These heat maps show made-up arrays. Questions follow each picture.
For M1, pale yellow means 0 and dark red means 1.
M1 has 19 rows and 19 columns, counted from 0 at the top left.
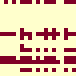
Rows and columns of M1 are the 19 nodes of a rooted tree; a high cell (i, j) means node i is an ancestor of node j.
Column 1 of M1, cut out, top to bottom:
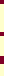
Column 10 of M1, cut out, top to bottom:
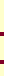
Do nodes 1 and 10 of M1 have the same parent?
no
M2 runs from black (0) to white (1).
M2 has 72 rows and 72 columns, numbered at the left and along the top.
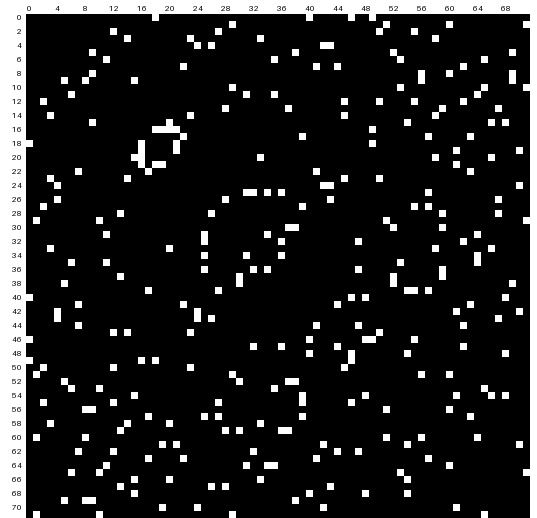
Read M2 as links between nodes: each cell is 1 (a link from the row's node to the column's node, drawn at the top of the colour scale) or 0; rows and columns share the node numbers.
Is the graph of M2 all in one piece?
yes
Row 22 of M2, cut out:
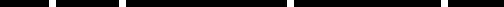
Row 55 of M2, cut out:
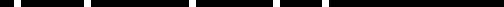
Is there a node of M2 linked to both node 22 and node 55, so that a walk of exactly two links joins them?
no
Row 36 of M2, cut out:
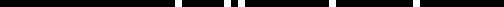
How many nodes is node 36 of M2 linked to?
5
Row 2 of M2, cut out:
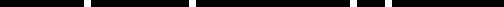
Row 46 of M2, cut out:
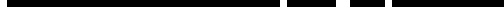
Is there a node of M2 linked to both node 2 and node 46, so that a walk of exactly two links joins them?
yes
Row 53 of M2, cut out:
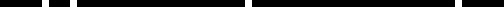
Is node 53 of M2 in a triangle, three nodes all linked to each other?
yes
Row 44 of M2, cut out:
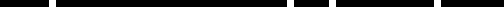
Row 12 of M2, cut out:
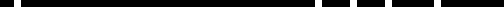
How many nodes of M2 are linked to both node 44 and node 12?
1
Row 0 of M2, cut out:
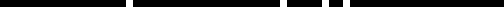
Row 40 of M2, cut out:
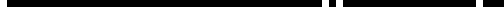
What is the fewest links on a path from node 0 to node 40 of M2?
1
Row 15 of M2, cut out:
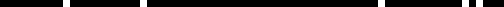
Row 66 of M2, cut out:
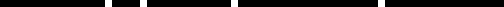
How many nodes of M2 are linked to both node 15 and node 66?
2
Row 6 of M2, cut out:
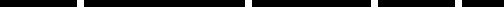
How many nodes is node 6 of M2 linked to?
4
